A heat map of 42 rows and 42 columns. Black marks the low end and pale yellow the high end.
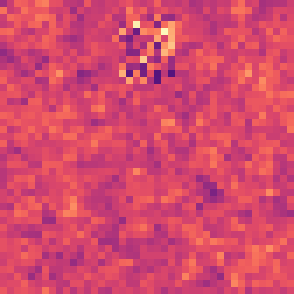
Histogram: heavy tails on both sides. Stripes: none. Odd patch: rougher, in the top middle. Odd rows or columns: none. Slope: none. Roughest part: top middle. Mirror symmetry: none.
